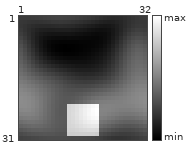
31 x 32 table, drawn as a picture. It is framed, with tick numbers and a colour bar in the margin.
Roughest part: bottom middle. Odd patch: higher, in the bottom middle. Average level on the scale: 30%. Ninth with the lowest average: top middle. Ninth with the highest average: bottom middle.
